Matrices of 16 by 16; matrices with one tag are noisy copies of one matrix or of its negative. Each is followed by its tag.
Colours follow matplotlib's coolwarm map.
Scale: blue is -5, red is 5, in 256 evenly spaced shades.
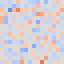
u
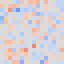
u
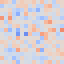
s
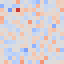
u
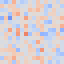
s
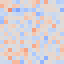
u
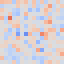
s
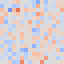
u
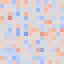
s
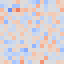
u
